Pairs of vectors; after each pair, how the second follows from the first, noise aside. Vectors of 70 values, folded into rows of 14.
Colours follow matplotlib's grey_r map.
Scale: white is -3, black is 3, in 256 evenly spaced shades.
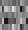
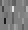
partly zeroed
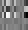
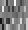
shuffled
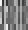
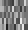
shuffled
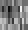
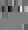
partly zeroed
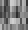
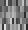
shuffled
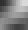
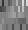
partly zeroed
